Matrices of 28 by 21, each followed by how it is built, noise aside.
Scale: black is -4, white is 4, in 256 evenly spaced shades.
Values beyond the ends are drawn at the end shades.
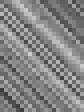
Toeplitz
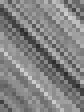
Toeplitz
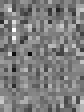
low rank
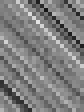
Toeplitz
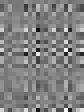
low rank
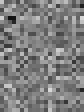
low rank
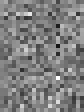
low rank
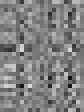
low rank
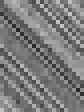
Toeplitz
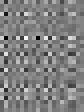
low rank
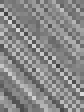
Toeplitz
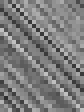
Toeplitz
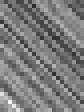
Toeplitz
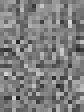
low rank
